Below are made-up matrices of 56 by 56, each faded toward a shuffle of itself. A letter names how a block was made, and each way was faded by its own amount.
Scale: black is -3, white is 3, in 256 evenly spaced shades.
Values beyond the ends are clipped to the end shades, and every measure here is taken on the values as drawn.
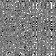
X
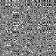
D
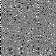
X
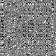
X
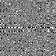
D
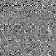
D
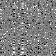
X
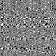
D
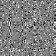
X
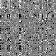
X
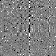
X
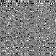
D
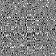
D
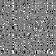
X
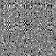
D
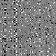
X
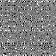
D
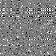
D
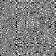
X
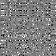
D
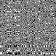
D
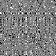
X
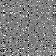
X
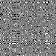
D
